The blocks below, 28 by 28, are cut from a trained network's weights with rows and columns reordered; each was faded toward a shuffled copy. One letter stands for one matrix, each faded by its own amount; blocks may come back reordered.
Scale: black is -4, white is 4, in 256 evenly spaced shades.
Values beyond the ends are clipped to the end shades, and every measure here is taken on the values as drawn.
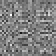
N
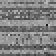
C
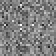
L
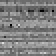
C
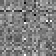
N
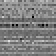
C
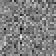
L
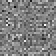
L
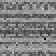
C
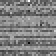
C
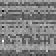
C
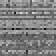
C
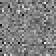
L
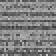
C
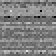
C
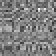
N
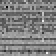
C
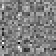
N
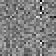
N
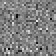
L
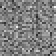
L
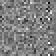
L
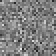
L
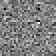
L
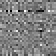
N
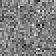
L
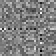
N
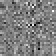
L
